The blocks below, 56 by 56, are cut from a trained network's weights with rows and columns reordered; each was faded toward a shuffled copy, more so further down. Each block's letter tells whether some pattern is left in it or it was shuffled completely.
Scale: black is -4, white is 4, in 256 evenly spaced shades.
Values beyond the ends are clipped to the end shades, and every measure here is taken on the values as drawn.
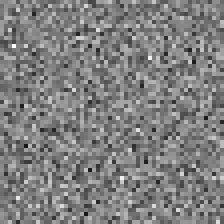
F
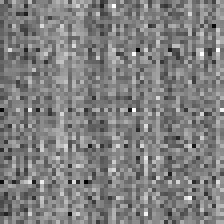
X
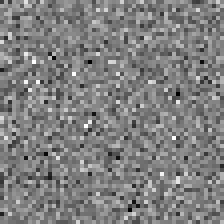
F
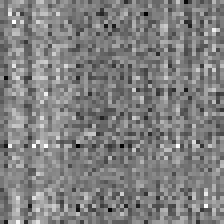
X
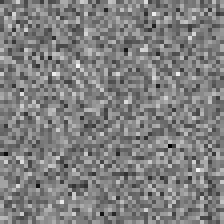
F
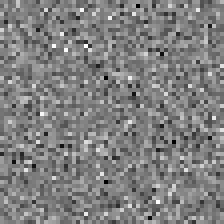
F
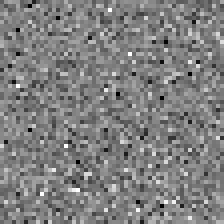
F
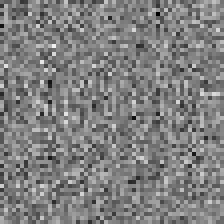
X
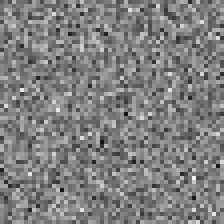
F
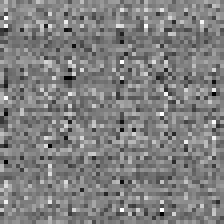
X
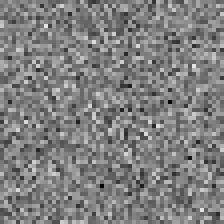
F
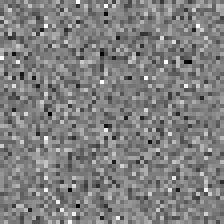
F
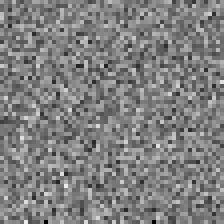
F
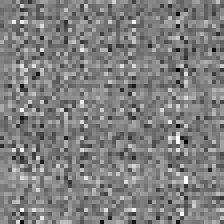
X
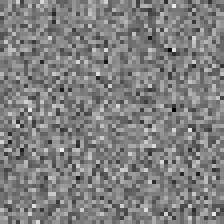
X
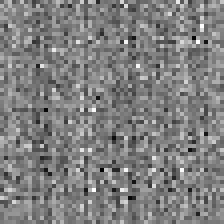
X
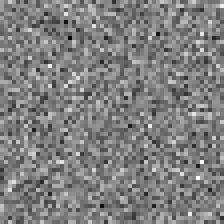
F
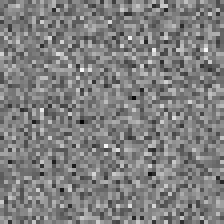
X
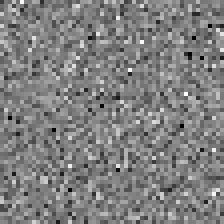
F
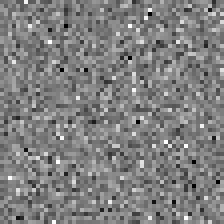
F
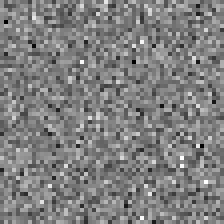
F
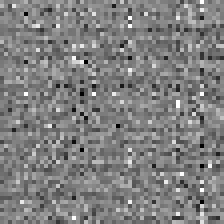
X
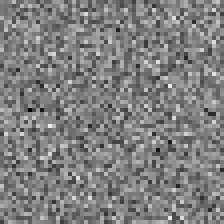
F
